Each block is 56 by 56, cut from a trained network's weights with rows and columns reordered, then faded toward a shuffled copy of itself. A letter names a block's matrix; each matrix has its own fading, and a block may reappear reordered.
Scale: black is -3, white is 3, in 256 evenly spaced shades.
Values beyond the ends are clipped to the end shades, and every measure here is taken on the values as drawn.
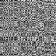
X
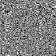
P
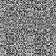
X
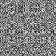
X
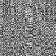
X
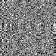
P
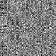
P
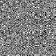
P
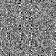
P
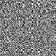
P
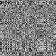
X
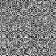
X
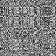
X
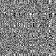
P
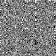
P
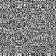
X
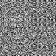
X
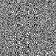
P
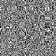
P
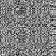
X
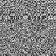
X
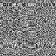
X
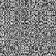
X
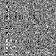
P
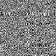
P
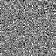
P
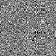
P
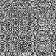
X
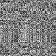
X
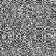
X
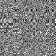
P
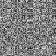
X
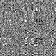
P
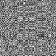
X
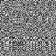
X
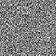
P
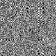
P
